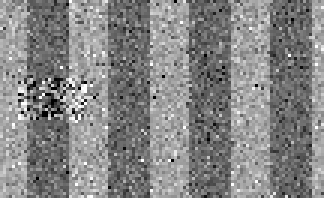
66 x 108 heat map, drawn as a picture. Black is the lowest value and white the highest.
Roughest part: middle left. Stripes: upright, repeating 4 times. Odd patch: rougher, in the middle left. Slope: none.
